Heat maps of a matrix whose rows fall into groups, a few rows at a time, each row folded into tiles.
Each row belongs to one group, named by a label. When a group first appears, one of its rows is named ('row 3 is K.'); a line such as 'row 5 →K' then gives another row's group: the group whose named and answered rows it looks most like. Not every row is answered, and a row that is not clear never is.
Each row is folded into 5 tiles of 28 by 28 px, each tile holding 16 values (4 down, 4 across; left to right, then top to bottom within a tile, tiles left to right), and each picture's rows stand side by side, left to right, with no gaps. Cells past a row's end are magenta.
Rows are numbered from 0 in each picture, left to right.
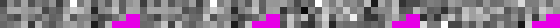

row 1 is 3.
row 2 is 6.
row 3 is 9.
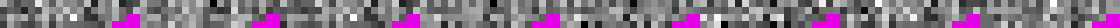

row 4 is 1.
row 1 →1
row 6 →6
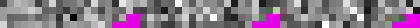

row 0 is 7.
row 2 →9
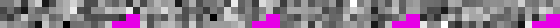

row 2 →3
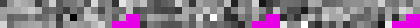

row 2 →9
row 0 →7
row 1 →6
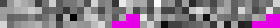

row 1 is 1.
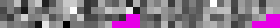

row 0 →9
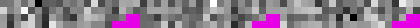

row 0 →7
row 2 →7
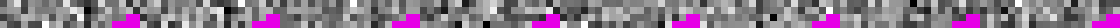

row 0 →9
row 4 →9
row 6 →1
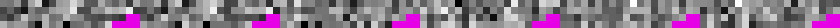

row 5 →6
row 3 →7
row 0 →9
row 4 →3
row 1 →9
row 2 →1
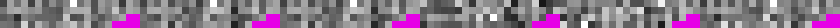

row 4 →9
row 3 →6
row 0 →3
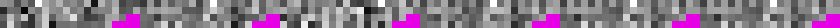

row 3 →3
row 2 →9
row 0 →6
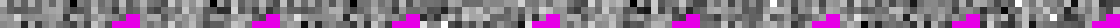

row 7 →6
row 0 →1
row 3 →9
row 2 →1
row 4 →1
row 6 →1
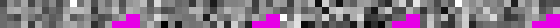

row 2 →1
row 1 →1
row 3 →6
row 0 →3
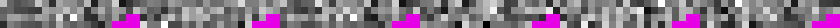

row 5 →6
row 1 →9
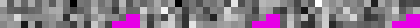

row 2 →6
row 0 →1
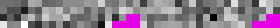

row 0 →9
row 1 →7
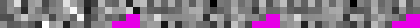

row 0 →9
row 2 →1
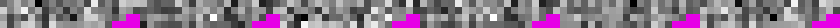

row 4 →1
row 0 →7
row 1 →6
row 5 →7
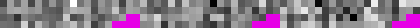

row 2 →7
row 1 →1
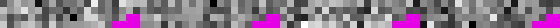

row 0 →7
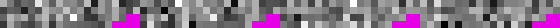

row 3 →1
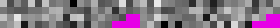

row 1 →1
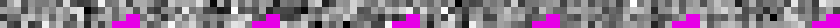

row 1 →1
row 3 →7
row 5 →7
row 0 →9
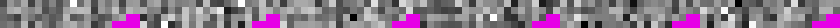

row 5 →7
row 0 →3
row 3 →6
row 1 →9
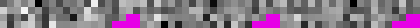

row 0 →7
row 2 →1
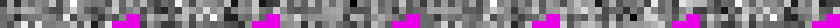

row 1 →6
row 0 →3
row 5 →6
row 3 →3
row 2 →1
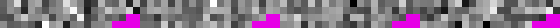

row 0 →9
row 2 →1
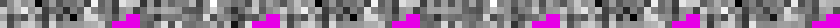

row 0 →7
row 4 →7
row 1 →3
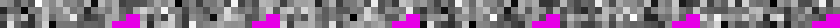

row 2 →7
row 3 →6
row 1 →7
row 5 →1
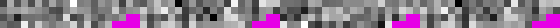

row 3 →7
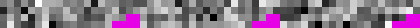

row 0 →6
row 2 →9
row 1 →7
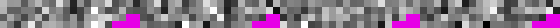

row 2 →9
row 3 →9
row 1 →9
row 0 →1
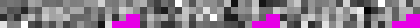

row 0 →9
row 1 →6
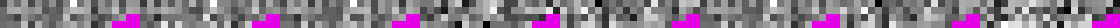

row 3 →9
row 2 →3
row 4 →7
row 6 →7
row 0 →3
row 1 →3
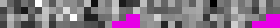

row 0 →6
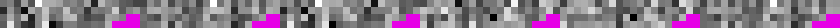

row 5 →3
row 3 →7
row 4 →7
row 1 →3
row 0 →6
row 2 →6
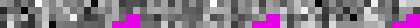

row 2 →7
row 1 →3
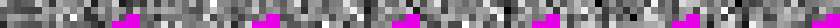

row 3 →9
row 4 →7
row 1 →3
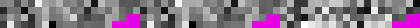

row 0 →6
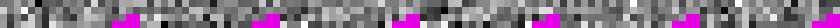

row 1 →1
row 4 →3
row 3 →9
